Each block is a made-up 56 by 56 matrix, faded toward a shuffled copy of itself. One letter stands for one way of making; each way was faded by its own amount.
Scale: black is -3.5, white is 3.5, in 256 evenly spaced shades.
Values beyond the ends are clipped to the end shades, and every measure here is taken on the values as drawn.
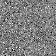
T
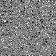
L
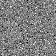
T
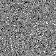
T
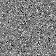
T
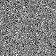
T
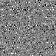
L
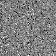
T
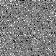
L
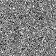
T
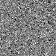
T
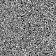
T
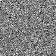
T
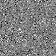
L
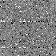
L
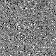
L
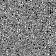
T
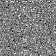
L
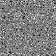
L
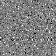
L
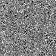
T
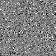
L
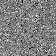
T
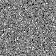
T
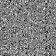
L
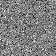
T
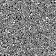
T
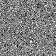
T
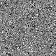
T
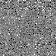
L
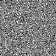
T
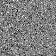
T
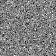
T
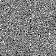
T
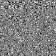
L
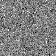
T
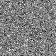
T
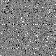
L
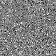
L
